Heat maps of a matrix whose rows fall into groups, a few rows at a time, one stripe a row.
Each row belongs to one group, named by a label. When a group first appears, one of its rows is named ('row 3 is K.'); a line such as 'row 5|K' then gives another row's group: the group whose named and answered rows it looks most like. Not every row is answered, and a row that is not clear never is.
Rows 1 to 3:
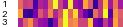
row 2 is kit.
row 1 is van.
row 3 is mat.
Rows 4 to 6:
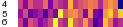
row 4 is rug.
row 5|mat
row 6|van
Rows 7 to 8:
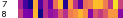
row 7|rug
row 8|rug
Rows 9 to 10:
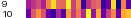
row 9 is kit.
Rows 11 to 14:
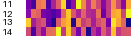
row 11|van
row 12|mat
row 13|rug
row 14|kit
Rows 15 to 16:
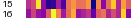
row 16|kit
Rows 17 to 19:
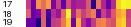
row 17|mat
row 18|rug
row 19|rug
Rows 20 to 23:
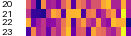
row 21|kit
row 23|rug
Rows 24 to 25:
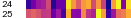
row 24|mat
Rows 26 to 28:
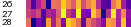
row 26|van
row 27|van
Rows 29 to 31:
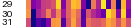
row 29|kit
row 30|kit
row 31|kit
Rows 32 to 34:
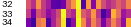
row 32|mat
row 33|van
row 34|van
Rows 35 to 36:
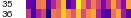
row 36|van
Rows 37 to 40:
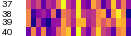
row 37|van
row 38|rug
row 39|rug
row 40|rug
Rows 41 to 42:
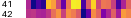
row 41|kit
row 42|kit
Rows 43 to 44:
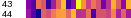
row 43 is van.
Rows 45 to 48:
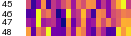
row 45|rug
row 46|mat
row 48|mat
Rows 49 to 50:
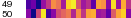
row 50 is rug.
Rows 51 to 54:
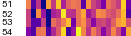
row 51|kit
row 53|rug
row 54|van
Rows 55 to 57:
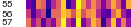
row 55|van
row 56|van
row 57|van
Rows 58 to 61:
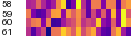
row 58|van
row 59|kit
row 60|mat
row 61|van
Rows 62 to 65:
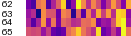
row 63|rug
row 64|rug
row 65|mat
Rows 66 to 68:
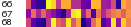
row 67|mat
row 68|kit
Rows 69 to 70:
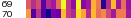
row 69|van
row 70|rug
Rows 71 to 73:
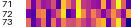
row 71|rug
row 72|van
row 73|rug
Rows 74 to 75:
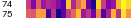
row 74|mat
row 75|mat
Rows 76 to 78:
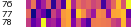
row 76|mat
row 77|rug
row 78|rug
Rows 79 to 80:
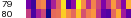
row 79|van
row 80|van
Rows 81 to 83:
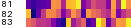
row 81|kit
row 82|kit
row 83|mat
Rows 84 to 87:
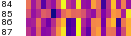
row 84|van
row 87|van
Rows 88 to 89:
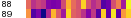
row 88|mat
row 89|kit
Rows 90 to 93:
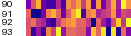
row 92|mat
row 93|kit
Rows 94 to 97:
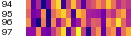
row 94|kit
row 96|rug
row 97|van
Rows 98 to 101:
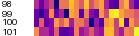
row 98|van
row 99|rug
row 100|kit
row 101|mat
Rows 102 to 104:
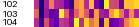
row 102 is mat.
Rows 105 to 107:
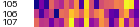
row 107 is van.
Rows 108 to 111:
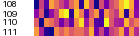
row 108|rug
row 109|kit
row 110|mat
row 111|kit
